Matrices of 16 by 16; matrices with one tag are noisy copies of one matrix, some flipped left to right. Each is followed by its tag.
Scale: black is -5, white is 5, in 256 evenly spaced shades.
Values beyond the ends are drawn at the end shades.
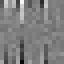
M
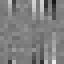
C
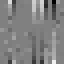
C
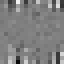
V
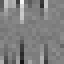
M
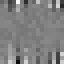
V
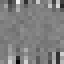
V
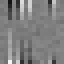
C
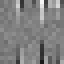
M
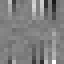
C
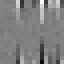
M
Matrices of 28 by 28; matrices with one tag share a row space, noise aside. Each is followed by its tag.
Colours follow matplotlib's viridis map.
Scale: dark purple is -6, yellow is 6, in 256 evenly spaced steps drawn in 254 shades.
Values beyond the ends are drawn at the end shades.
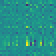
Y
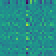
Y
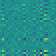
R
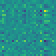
R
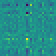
Y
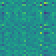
R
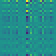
Y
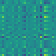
R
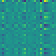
R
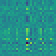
Y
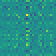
Y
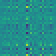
Y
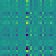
Y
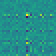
Y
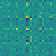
Y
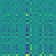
Y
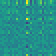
Y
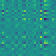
R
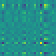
R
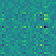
R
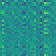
R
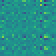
R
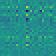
Y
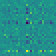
Y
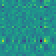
R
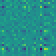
R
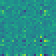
R
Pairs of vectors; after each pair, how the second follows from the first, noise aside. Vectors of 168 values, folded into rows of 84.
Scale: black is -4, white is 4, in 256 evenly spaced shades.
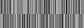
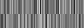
shuffled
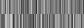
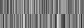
shuffled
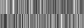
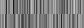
sign-scrambled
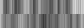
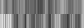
reversed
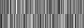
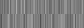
shrunk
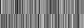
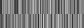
sign-scrambled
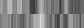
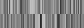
sign-scrambled
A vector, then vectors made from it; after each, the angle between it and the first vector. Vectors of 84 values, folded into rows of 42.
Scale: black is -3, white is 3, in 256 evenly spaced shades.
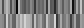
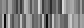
orthogonal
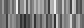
nearly opposite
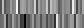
nearly opposite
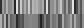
partly opposed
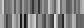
orthogonal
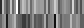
nearly opposite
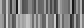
nearly parallel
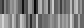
orthogonal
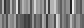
nearly opposite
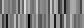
partly opposed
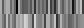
nearly parallel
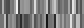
nearly opposite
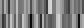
orthogonal
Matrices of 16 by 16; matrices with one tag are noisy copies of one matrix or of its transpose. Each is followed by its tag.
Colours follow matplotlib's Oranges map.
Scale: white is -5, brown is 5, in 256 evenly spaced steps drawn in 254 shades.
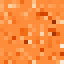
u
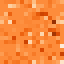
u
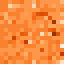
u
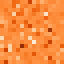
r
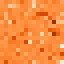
u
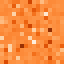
r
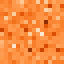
r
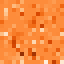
u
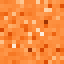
r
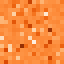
r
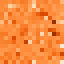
u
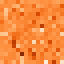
u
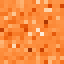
r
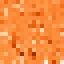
u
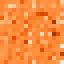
u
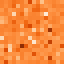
r
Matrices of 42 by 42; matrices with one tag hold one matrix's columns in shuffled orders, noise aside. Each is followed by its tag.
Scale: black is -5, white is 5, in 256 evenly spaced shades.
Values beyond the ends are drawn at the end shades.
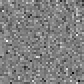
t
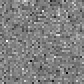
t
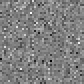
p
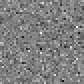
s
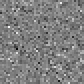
s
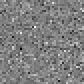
s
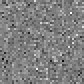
p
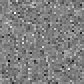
p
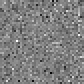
t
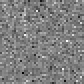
t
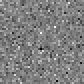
s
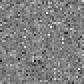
p
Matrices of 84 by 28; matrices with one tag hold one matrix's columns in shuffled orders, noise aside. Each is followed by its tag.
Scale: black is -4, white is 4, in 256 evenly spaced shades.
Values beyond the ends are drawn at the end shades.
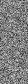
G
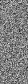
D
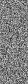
D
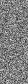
G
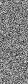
G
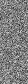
G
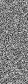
G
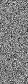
D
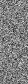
D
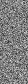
G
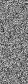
D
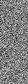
G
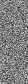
G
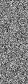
D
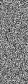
D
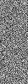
G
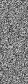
D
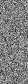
D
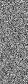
D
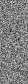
D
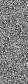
D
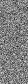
G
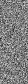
D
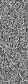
D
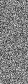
G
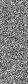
G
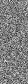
G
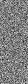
G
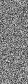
G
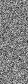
G
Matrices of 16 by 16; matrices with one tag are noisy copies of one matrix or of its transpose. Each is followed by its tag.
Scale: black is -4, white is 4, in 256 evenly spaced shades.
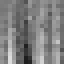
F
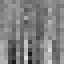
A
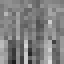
A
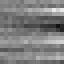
F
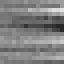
F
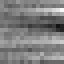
F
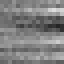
F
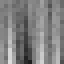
F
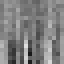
A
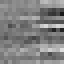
A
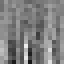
A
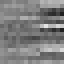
A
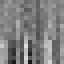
A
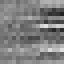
A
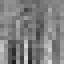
A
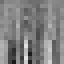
A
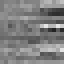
A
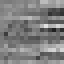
A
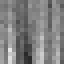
F
